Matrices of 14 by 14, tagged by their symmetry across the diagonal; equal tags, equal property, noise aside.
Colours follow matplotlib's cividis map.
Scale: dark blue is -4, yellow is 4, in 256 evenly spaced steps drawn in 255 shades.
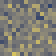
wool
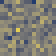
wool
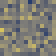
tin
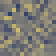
tin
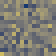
wool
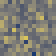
wool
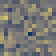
wool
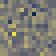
tin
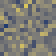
tin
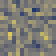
tin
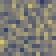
tin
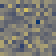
wool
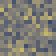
wool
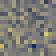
tin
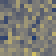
wool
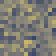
wool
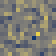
tin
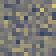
wool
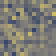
tin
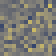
wool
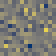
tin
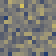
wool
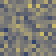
tin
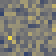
wool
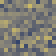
wool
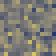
tin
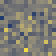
wool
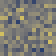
tin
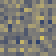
tin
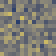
tin
